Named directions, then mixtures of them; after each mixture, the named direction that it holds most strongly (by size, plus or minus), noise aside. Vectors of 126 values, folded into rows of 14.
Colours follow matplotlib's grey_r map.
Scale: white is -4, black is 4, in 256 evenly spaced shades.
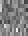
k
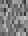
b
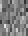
k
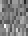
k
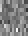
k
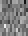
k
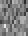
b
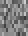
b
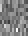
k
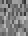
b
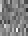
k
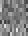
k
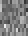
k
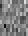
k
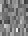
k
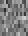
b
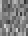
k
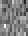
b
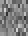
b
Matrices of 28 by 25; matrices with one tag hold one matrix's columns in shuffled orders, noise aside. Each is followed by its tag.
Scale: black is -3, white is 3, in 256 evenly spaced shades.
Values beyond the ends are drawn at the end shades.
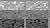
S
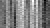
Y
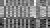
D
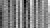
Y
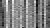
Y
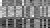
D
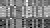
D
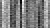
Y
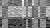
D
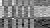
D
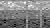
S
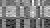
D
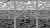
S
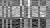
D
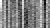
Y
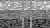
S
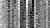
Y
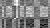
D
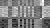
D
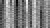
Y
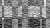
D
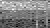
S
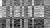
D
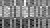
D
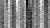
Y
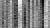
Y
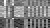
D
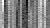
Y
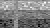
S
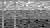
S
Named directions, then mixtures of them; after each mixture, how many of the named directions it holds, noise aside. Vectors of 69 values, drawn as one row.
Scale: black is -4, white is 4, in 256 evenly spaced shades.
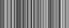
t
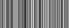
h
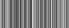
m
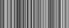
one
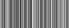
one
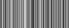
two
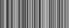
three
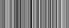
three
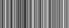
three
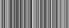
one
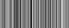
three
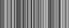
one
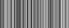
one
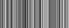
two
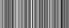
two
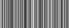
three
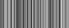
one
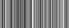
three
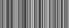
one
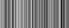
one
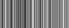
three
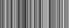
two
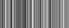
three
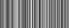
two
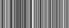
three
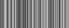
two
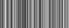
two
